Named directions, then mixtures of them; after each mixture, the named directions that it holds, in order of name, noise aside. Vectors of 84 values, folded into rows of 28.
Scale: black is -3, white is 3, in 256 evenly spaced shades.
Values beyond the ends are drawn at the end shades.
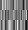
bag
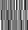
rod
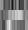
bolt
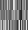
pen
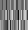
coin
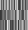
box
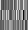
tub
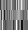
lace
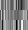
lace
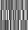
coin, tub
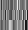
bag, tub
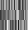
box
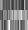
bolt, coin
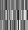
coin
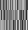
lace, pen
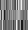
lace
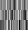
coin, pen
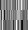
lace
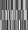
coin, pen, tub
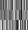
pen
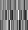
coin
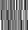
rod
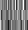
rod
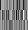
tub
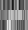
bolt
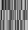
bag, tub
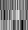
bolt, lace, pen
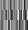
coin, rod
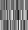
coin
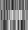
bolt, coin, lace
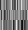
lace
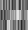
bolt, box, lace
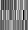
tub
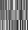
pen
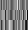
bag, tub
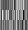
lace, tub
